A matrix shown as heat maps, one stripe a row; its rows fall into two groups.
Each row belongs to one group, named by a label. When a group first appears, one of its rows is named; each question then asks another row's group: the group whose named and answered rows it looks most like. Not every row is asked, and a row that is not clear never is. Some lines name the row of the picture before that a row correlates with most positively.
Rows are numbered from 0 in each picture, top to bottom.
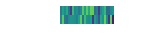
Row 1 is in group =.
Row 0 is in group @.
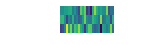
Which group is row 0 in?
=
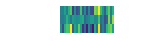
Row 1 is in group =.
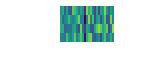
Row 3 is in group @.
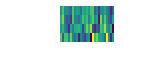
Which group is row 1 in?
@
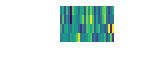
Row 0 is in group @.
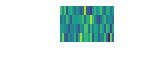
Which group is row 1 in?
@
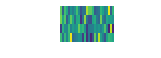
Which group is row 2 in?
=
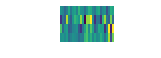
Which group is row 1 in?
@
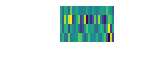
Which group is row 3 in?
=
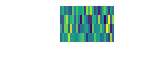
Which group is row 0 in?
@
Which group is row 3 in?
=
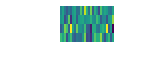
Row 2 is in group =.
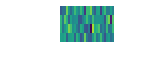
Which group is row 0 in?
@
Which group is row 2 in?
=
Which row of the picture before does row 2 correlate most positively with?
3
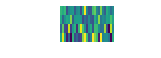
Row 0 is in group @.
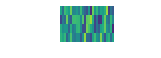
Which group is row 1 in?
@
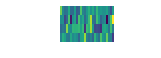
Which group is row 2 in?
@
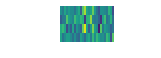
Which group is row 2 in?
@
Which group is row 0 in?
@
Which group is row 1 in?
@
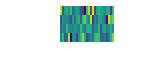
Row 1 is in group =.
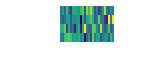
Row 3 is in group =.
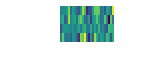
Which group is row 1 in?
=
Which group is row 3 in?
=
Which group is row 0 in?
=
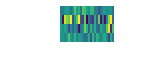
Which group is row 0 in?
@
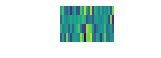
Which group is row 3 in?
@
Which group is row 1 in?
=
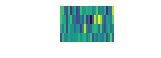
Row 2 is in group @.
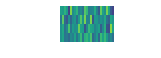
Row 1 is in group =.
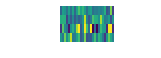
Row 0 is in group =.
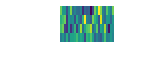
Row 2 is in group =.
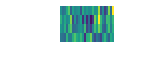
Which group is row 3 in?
@
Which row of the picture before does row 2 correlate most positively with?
0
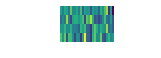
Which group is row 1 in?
@
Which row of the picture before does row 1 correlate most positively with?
3
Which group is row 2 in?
=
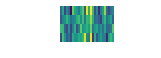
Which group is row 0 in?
@
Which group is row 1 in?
@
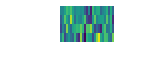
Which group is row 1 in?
=
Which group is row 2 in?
@
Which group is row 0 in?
=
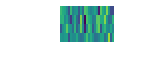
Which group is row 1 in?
@
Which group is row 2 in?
@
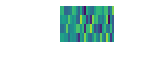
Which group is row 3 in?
=
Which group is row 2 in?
@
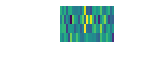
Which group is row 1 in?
@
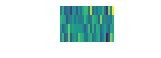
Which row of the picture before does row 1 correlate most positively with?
2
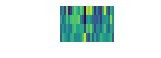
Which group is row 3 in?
=
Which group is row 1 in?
@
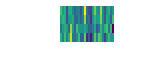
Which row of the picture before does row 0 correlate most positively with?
3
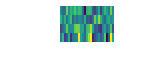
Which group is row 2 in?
@
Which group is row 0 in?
@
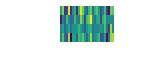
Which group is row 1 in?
@
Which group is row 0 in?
=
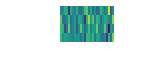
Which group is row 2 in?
=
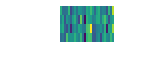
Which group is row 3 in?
@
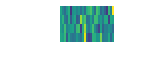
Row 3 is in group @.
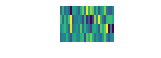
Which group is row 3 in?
@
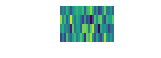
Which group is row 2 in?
@
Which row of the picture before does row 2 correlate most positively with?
0
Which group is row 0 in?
@
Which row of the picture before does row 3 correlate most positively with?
3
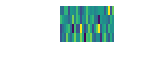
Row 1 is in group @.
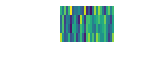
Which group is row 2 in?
@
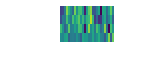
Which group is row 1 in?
@
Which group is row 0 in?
@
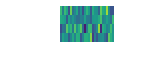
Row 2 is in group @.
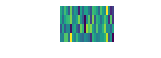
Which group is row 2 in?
@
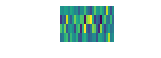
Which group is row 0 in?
=
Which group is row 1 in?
@
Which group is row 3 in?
=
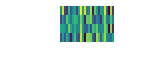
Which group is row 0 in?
=
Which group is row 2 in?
=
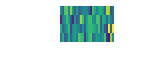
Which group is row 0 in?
=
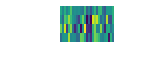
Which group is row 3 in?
=
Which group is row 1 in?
=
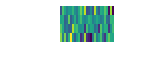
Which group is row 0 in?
=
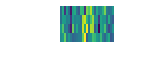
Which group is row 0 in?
@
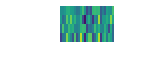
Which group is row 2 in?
=
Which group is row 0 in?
=
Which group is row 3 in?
@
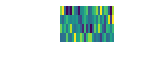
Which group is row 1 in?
=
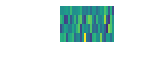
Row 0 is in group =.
